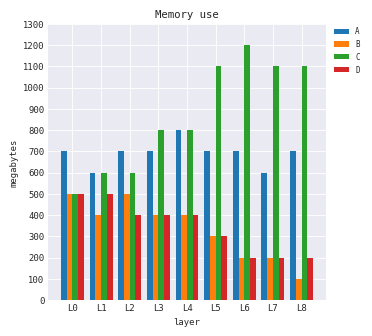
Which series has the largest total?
C
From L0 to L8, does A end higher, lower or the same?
the same
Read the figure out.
Title: Memory use
x-axis: layer, ticks L0 L1 L2 L3 L4 L5 L6 L7 L8
y-axis: megabytes, ticks 0 100 200 300 400 500 600 700 800 900 1000 1100 1200 1300
Legend: A, B, C, D
Values:
A: 700 600 700 700 800 700 700 600 700
B: 500 400 500 400 400 300 200 200 100
C: 500 600 600 800 800 1100 1200 1100 1100
D: 500 500 400 400 400 300 200 200 200
